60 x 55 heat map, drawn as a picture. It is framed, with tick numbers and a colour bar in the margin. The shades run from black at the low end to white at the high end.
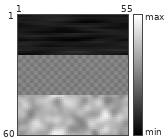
It is made of 3 by 1 panels. Panel 1,1: very low, streaked across, faint in contrast. Panel 2,1: middling, checkered, faint in contrast. Panel 3,1: high, blotchy.
